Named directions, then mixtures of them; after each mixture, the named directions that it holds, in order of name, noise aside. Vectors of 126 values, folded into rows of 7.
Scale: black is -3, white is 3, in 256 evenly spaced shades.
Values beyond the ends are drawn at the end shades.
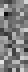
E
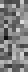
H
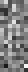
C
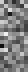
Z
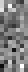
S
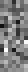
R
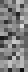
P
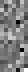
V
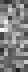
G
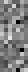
C, V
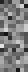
E, G, Z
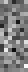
C, R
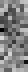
E, G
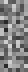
C, P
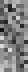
G, S, Z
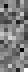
V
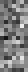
H, P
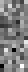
R, S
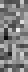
H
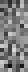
H, P, S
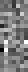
G, R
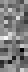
H, P, V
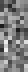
R, S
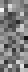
E, S, V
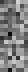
E, P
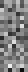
H, P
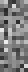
C, H, R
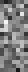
E, G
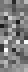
R
